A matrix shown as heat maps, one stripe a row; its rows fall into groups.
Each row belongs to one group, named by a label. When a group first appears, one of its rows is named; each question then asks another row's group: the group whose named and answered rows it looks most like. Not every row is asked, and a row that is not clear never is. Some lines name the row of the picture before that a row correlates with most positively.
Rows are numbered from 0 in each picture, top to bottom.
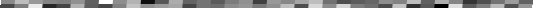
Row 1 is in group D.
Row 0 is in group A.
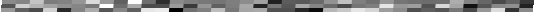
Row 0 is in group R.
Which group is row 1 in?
A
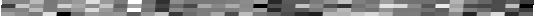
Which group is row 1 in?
A
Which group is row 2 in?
R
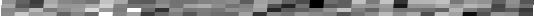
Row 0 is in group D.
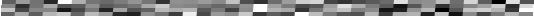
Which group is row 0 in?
A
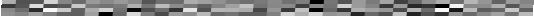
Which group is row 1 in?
D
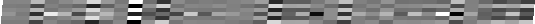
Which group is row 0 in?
R
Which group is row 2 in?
R
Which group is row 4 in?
R
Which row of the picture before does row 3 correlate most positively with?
2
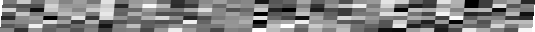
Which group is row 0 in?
A
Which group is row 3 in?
A
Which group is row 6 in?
D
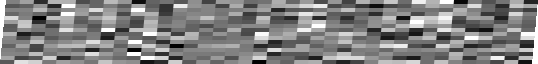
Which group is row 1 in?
A
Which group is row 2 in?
R
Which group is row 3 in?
A
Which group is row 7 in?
A
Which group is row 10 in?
R
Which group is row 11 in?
A
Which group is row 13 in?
R
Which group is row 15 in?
A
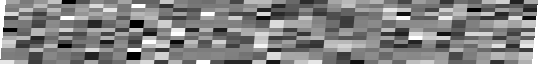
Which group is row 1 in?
R
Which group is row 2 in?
A
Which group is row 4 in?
A
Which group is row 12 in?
R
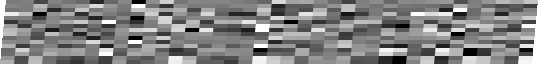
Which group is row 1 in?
R
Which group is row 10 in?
R
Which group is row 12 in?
A
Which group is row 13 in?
A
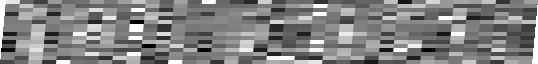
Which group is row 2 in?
R
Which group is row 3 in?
D
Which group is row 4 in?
A
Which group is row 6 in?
R
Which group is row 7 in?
R
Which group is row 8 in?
D
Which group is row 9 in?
R
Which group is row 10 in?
D
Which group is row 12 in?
D
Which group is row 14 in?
D
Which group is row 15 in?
A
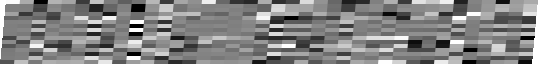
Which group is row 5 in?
R
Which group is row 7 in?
R
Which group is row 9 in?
A
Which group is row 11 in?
D
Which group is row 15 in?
A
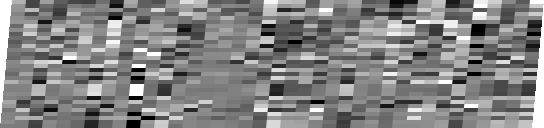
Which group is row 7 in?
A
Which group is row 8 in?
A
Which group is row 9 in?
D
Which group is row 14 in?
A
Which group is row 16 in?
R
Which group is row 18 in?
A
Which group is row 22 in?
R
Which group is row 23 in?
R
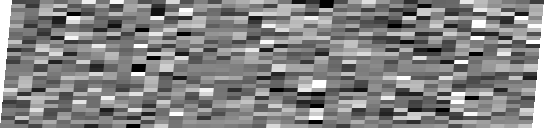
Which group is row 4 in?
A
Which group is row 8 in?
A
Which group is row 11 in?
R
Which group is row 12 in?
D
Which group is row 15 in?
D
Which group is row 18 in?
R
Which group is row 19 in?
A
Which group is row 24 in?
A
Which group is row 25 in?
D
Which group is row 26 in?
D
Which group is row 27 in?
D
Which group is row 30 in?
D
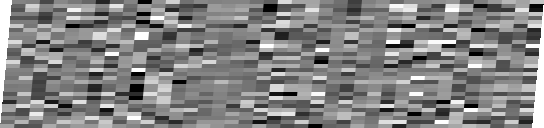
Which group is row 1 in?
A
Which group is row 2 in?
A
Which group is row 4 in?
A
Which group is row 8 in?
R
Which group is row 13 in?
A
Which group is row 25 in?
D
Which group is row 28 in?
D
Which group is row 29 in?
R
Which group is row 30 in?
A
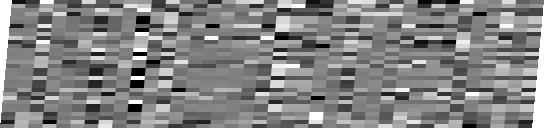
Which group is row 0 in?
D
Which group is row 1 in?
D
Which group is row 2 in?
R
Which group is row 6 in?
D
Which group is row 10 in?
D
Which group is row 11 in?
D
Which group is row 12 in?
R
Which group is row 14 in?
R
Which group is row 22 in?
A
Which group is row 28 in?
D
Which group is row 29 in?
D
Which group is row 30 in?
D
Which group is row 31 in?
A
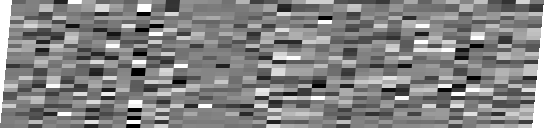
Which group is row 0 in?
A
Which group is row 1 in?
R
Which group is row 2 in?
R
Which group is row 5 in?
D
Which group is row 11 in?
A
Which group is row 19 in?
A
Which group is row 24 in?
D
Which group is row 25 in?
R
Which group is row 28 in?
A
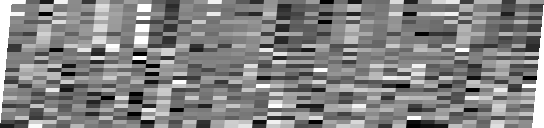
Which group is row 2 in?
R
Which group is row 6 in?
R
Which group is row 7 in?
R
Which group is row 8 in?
D
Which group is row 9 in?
R
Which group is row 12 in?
D
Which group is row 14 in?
R
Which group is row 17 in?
D
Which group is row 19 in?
A
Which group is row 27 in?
A
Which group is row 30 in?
D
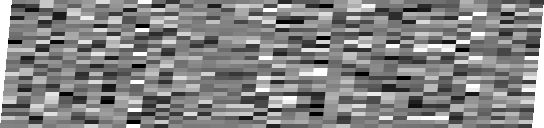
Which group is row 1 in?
D
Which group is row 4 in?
D
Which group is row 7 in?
R
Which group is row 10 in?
D
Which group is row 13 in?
R
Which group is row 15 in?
D
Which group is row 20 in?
R
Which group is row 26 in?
D
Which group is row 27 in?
R
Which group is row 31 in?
R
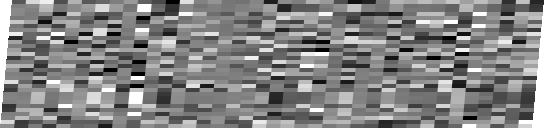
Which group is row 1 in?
R
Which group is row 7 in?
R
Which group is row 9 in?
D
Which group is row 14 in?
D
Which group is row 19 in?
R
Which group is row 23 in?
R
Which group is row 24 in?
R
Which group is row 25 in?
R
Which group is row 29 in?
A
